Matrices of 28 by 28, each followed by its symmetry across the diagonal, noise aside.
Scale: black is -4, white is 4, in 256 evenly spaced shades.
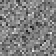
symmetric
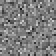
symmetric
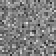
antisymmetric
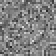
symmetric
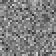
neither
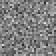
antisymmetric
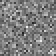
symmetric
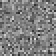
antisymmetric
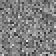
neither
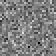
neither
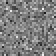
neither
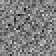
symmetric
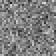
neither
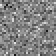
neither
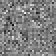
antisymmetric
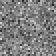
antisymmetric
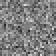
antisymmetric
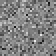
symmetric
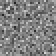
symmetric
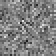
antisymmetric
